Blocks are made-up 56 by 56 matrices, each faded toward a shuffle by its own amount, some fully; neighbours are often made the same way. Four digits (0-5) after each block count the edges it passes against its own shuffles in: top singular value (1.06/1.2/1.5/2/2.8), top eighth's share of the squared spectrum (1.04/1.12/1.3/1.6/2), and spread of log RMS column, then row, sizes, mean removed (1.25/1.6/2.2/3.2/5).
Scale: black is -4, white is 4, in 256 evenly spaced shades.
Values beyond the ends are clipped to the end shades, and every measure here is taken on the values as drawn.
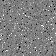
0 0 0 0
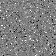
0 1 0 0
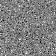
0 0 0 0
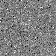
1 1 0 0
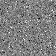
0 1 0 0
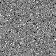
2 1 0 0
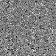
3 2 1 0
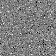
2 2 0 0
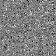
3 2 1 1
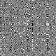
4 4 2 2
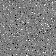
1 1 0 0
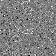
2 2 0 0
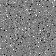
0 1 0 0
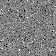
2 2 0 0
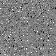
2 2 1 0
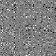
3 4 2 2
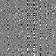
4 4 3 2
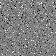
1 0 0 0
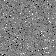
0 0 0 0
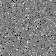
0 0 0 0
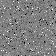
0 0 0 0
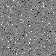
0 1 0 0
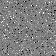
0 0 0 0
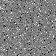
1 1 0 0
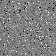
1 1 0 0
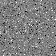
1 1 0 0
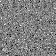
1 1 0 0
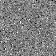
2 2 0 0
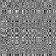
4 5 3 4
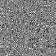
3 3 1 2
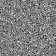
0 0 0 0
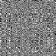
4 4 3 2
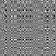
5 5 4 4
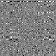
4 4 2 3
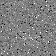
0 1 0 0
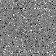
2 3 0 1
